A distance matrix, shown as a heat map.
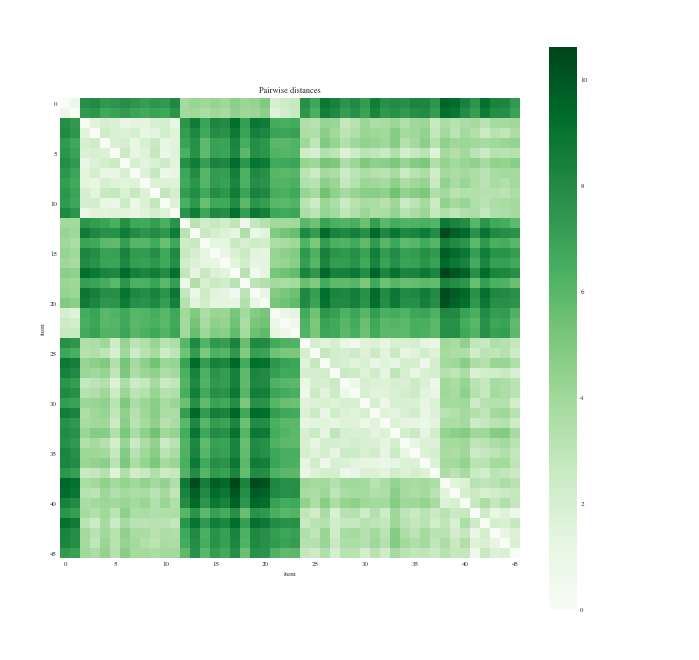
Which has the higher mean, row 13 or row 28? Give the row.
13
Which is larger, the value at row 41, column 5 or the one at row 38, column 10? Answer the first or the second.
the second
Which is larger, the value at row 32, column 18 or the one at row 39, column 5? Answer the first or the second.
the first
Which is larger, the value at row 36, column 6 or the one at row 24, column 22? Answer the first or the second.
the second
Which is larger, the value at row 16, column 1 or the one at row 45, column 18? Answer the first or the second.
the second
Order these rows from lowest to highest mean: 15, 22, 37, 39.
37, 39, 22, 15
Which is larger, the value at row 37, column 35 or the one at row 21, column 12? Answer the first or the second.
the second
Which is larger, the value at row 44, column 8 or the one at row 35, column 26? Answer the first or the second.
the first
